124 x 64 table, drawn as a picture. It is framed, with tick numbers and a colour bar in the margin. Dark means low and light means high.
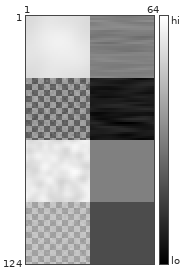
The table splits into 4 rows of 2 panels. Panel 1,1: very high, smooth, faint in contrast. Panel 1,2: middling, streaked across, faint in contrast. Panel 2,1: middling, checkered, strong in contrast. Panel 2,2: very low, streaked across, faint in contrast. Panel 3,1: very high, blotchy, faint in contrast. Panel 3,2: middling, flat. Panel 4,1: high, checkered. Panel 4,2: low, flat.
